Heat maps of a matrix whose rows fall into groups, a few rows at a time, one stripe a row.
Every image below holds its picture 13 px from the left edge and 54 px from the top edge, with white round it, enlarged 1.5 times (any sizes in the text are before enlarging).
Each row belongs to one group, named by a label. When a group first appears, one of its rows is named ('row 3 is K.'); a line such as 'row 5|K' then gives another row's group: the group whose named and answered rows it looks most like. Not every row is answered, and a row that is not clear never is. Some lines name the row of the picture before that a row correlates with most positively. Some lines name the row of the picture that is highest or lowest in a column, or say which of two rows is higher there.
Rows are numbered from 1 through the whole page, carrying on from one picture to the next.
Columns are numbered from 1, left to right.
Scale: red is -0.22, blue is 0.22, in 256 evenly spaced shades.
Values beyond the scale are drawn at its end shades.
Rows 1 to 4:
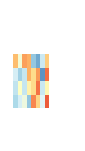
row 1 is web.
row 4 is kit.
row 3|kit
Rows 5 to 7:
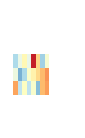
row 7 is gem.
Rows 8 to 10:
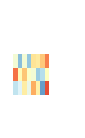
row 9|web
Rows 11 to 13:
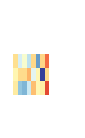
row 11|gem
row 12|web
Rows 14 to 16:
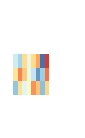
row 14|kit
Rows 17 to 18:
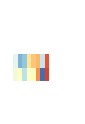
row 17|kit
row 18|kit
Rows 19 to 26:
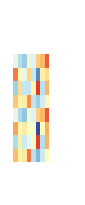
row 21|kit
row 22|web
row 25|kit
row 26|web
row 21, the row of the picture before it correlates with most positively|18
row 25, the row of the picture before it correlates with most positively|18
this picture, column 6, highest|24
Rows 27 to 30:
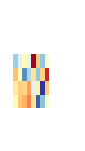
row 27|kit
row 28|gem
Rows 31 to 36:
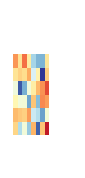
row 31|web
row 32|web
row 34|gem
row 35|web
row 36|gem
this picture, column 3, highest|33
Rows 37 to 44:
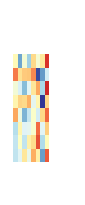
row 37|gem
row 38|web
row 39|kit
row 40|web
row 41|gem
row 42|kit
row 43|kit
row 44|kit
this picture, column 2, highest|37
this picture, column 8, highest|38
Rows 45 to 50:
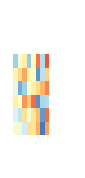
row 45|kit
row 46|web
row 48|web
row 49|kit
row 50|kit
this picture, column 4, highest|45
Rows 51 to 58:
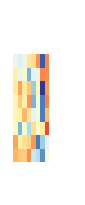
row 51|kit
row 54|web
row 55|web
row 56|gem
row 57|web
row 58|web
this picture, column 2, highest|56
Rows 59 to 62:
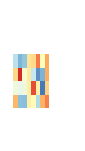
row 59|kit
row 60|web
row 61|kit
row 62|gem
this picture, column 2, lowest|60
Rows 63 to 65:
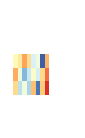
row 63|web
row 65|gem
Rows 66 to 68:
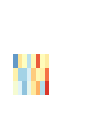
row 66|kit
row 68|kit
